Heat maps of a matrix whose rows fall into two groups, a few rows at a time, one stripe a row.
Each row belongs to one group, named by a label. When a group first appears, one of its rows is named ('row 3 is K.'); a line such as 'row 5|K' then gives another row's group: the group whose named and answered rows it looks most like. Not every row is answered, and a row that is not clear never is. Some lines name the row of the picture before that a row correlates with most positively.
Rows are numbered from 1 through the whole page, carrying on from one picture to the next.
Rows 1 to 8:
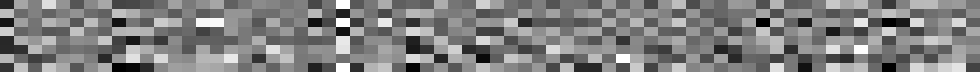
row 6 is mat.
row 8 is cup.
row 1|cup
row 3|cup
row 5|cup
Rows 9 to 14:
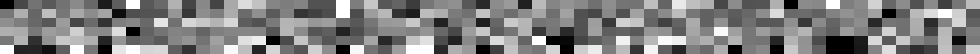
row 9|mat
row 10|cup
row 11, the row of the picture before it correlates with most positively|7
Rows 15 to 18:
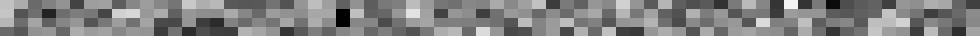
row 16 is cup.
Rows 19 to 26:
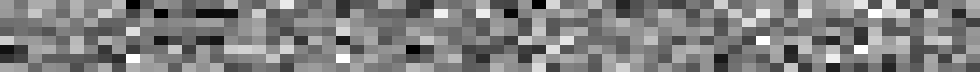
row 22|mat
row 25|mat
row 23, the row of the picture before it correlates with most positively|17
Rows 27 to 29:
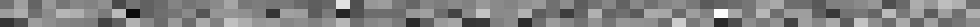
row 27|cup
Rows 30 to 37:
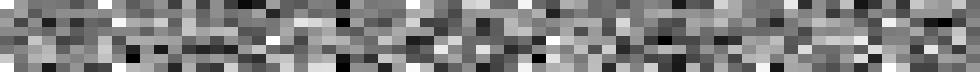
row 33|cup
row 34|mat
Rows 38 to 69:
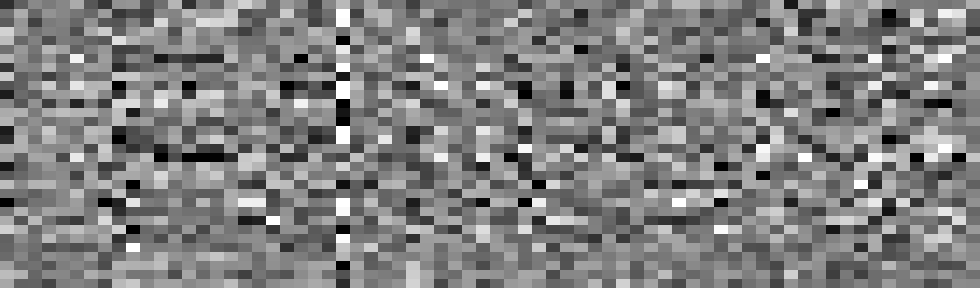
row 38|mat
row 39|cup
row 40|cup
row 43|cup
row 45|cup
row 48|cup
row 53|cup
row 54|cup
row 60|mat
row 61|cup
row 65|mat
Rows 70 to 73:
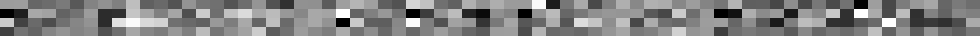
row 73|mat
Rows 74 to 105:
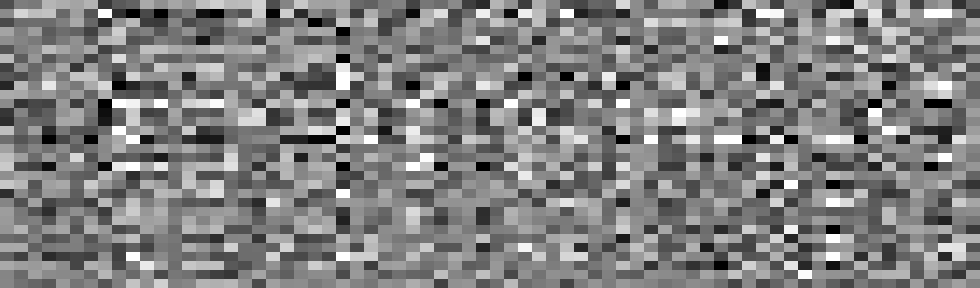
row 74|mat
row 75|cup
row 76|mat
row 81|cup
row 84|cup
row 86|mat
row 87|mat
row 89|mat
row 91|cup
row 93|cup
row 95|cup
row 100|mat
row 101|cup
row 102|mat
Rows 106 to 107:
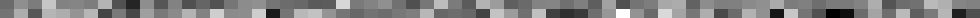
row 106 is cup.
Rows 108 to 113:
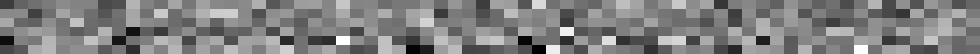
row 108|mat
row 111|cup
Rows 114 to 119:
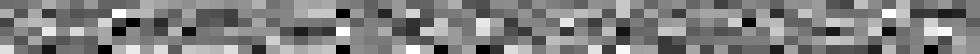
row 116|cup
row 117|cup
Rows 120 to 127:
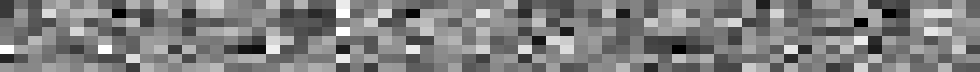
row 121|cup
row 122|mat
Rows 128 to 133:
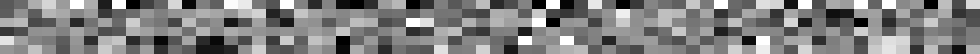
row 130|mat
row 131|mat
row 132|cup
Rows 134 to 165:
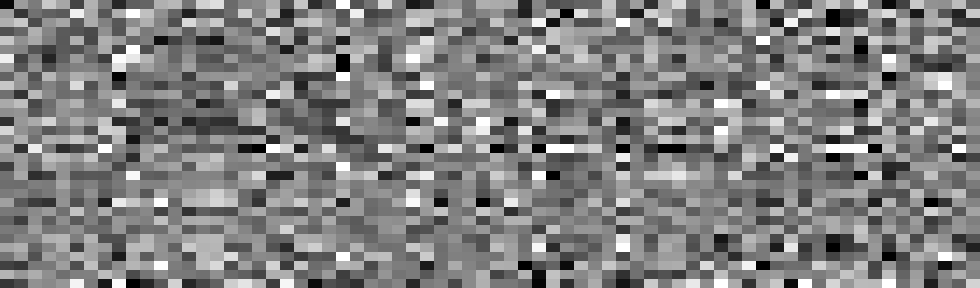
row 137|mat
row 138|cup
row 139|mat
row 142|cup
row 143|cup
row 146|mat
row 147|cup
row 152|cup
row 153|mat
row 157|cup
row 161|mat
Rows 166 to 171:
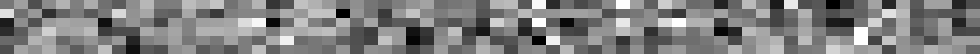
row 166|mat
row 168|mat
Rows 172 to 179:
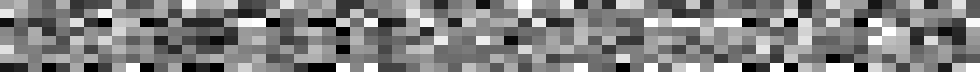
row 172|cup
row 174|mat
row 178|mat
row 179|mat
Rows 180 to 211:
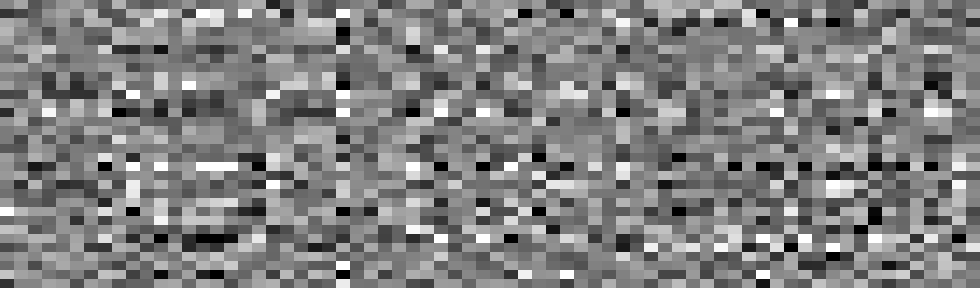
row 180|mat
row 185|cup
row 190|mat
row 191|cup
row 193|mat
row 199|mat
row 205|mat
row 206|cup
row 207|mat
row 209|cup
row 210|cup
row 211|cup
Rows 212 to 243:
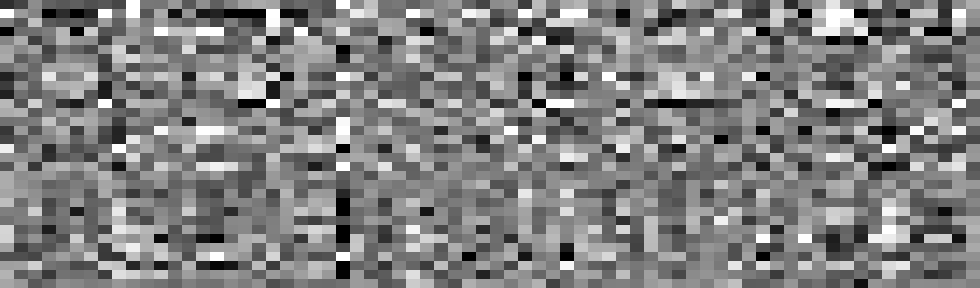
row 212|mat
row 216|mat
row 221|mat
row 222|mat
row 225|cup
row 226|cup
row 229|mat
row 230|cup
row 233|cup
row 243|mat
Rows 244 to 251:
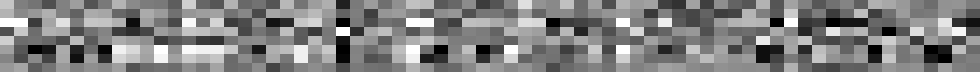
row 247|cup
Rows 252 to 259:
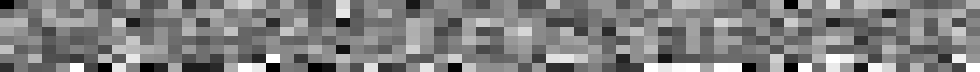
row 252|mat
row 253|cup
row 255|cup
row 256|mat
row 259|mat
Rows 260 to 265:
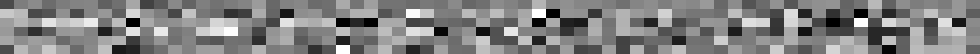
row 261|mat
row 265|cup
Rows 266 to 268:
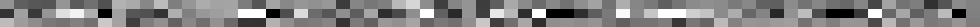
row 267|mat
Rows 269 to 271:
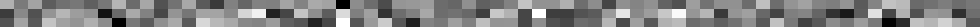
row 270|mat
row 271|cup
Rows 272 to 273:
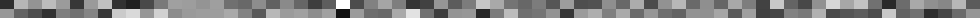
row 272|cup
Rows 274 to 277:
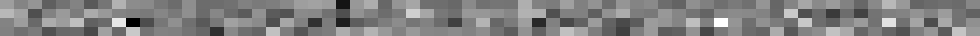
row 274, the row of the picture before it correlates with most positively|273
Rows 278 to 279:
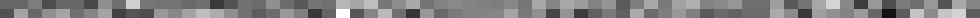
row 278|mat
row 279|cup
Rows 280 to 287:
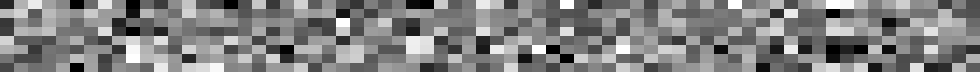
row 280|cup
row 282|cup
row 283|cup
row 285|mat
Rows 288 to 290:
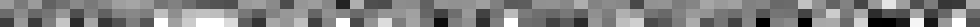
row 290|cup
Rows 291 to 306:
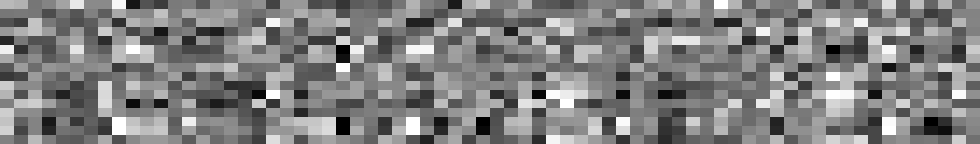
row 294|cup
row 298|cup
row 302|cup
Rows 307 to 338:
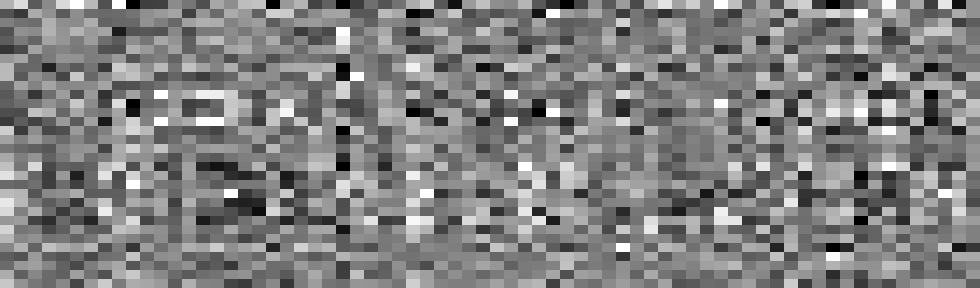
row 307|mat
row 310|cup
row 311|cup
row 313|mat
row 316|cup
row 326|mat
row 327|mat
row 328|cup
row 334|mat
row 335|mat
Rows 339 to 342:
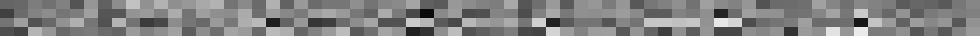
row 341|mat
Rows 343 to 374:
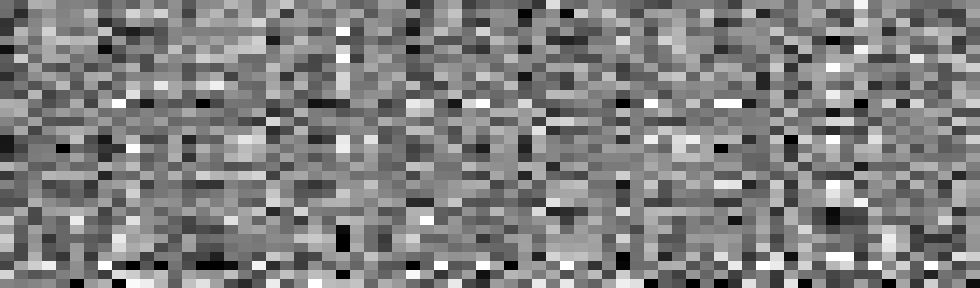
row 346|cup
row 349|cup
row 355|mat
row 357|mat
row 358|mat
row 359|mat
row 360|mat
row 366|mat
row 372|cup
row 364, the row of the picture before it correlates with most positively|342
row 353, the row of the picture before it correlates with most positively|342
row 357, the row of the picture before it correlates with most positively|341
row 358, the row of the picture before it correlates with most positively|341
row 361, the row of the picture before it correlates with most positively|341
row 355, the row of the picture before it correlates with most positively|341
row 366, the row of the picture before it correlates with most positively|341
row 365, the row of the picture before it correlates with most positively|342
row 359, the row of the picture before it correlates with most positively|340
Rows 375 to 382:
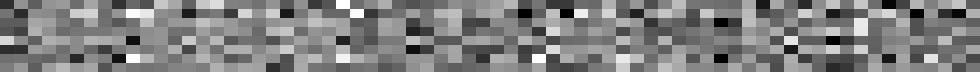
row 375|cup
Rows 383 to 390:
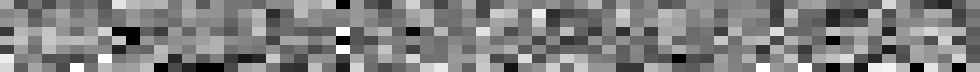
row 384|mat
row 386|cup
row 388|cup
